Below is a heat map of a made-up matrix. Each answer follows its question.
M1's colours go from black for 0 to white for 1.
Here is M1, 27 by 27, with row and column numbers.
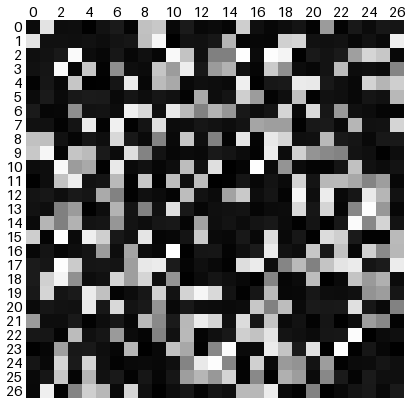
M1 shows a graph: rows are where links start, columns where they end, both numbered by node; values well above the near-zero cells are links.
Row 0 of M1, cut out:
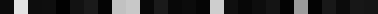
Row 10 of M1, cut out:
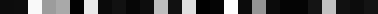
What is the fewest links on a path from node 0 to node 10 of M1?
3
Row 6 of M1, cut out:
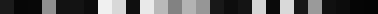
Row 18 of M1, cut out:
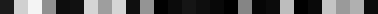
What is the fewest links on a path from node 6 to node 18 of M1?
1
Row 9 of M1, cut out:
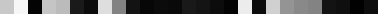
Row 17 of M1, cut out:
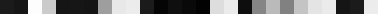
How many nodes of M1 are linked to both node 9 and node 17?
7
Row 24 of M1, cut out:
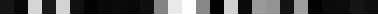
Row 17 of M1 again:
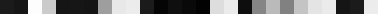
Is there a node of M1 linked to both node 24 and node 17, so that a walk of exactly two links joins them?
yes
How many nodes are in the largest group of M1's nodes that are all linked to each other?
4
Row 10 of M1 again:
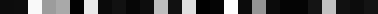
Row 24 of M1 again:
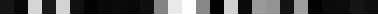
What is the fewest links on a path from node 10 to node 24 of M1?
2
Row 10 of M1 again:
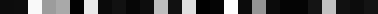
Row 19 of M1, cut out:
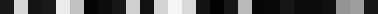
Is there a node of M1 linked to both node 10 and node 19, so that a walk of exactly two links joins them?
yes
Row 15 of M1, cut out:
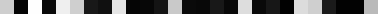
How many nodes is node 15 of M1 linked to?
10
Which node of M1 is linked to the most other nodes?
node 17
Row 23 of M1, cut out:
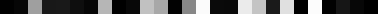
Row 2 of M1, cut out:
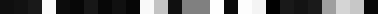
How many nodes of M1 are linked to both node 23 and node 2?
6
